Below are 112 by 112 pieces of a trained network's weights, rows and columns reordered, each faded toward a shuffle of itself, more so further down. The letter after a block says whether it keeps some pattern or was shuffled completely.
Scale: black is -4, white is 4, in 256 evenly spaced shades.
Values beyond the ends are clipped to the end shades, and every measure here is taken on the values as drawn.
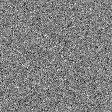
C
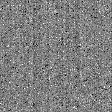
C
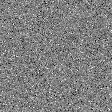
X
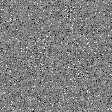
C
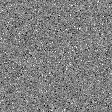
X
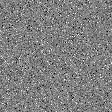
X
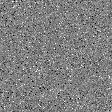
X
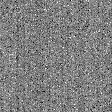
C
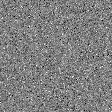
X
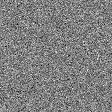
X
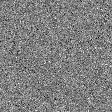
X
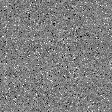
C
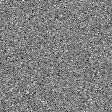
X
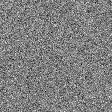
C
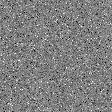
X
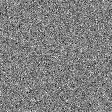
X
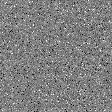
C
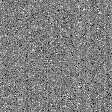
C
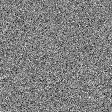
X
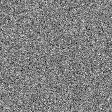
X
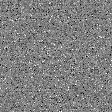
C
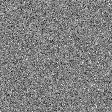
X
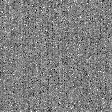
C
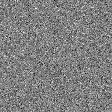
X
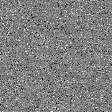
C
